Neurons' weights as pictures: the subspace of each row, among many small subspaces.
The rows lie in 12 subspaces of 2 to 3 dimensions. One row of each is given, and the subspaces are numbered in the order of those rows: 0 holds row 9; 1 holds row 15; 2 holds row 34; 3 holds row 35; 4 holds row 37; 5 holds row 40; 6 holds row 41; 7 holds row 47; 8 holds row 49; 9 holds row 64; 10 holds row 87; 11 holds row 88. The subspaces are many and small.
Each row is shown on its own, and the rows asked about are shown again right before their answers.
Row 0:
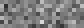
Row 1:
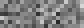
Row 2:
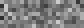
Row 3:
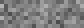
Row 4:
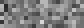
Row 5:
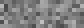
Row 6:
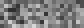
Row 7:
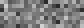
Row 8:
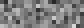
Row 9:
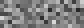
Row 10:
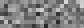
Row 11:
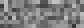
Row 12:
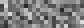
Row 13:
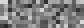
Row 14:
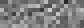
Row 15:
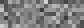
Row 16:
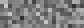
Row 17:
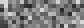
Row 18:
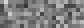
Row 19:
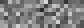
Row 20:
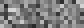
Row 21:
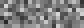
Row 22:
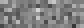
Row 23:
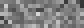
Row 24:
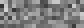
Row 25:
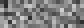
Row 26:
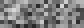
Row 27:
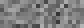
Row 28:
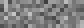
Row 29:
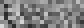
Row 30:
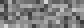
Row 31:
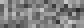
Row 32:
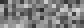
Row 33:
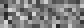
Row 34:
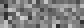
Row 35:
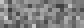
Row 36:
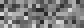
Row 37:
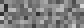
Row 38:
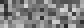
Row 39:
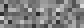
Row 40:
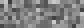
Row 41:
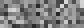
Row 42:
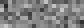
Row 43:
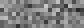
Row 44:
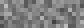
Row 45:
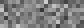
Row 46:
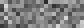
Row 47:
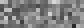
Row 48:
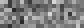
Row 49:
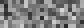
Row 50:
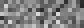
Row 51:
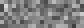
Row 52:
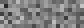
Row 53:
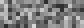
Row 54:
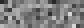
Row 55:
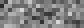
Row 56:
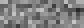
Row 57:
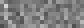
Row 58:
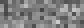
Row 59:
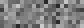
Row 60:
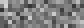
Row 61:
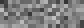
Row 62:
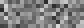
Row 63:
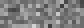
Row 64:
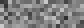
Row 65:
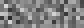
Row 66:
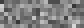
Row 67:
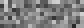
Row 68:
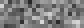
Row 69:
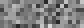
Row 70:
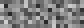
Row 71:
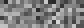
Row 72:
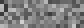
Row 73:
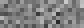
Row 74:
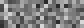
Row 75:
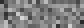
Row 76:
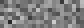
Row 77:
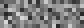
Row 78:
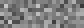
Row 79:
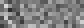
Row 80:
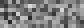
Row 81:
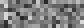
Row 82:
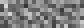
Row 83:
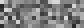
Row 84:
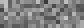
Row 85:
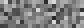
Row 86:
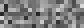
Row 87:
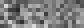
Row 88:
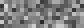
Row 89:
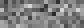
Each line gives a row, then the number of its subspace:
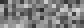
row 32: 8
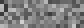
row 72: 4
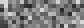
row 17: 0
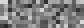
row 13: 2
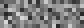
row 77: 2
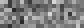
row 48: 7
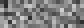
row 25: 0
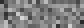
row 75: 2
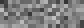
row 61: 9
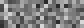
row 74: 10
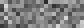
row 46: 1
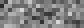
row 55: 7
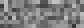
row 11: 5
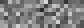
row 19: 1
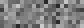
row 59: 6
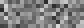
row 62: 1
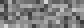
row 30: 3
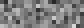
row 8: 5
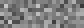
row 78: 9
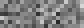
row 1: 4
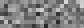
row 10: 1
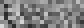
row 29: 10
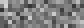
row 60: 0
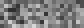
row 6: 10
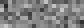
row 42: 3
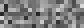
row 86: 4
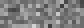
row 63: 6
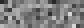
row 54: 7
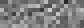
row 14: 9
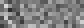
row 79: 10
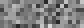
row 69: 6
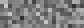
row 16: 0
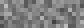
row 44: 8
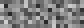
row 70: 3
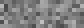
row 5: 11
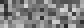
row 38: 8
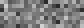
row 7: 6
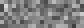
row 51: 11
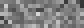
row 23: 1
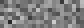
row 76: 0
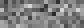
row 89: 0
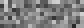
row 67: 5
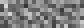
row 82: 3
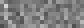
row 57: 10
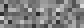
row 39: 4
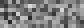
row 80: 0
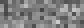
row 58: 8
